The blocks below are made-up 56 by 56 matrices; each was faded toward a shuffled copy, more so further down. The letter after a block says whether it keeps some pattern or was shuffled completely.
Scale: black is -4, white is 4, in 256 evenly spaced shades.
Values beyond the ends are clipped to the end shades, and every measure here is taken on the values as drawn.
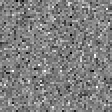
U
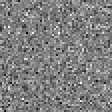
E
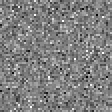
E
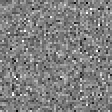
E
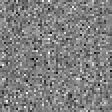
E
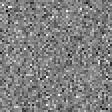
E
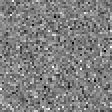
U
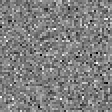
E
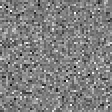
E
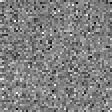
E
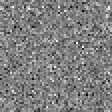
E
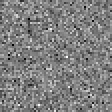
E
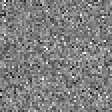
E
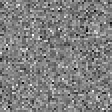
E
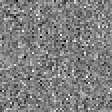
E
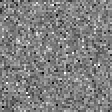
U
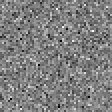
U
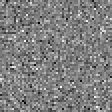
E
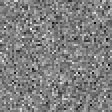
U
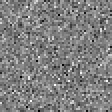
U
